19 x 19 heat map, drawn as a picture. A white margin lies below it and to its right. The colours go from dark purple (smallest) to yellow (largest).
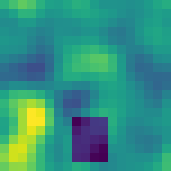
Roughest part: bottom middle. Ninth with the lowest average: bottom middle. Ninth with the highest average: bottom left. Average level on the scale: 50%. Odd patch: lower, in the bottom middle.
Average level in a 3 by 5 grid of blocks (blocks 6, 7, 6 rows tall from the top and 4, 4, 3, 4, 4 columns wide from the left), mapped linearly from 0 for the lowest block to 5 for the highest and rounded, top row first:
33323
32332
53023
